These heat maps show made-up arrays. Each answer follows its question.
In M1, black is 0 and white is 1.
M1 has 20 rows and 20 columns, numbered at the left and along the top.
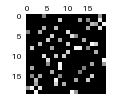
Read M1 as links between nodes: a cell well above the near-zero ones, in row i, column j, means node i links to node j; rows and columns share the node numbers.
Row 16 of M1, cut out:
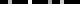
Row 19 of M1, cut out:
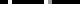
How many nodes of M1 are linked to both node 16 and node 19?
2
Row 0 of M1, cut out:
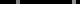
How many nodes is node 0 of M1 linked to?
2
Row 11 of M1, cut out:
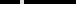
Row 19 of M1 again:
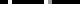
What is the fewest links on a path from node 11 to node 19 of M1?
1
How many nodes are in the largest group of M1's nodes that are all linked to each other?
3
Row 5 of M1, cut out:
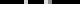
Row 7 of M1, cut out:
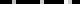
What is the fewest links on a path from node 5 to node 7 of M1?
3
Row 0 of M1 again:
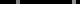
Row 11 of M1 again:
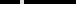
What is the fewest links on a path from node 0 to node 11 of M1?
6
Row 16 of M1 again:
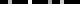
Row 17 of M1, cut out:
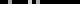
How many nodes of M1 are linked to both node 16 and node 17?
2
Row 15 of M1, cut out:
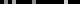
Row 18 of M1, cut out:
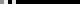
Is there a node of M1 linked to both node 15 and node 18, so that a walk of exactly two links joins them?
yes
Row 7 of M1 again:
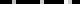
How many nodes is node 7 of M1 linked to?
4
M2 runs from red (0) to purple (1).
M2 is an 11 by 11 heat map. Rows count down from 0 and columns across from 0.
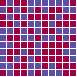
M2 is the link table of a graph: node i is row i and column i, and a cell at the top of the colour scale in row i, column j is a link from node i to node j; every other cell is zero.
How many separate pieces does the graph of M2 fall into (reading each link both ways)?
1
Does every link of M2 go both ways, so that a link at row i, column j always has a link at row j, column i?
yes
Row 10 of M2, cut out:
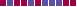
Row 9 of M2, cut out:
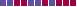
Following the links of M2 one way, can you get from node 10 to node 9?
yes
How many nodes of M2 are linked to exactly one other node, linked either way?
0
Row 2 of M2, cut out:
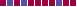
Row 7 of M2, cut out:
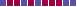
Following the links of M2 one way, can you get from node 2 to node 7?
yes
